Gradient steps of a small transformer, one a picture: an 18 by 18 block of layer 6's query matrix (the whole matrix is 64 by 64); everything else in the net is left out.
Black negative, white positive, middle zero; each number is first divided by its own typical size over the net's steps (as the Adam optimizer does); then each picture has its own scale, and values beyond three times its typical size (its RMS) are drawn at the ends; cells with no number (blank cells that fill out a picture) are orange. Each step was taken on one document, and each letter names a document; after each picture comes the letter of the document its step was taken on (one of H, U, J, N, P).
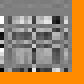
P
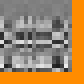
P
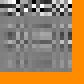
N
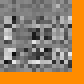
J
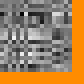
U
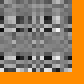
P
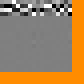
N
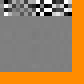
J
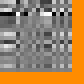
N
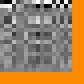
J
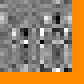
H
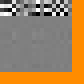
J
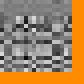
P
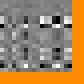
H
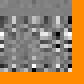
H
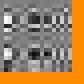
J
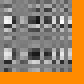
J
